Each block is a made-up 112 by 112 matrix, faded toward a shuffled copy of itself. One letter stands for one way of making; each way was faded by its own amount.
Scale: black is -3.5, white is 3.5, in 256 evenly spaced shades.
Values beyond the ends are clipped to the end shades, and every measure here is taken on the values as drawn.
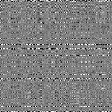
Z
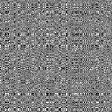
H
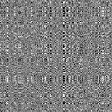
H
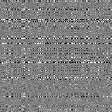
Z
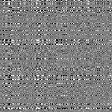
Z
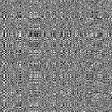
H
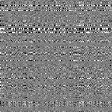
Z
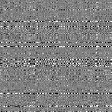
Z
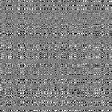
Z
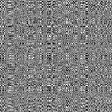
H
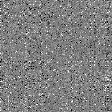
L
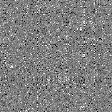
L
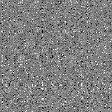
L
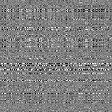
Z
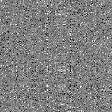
L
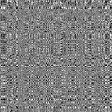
H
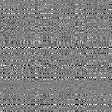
Z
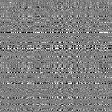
Z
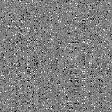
L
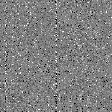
L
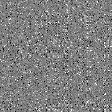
L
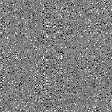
L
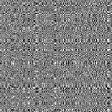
H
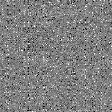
L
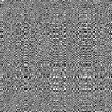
H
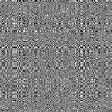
H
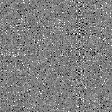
L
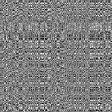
H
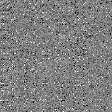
L
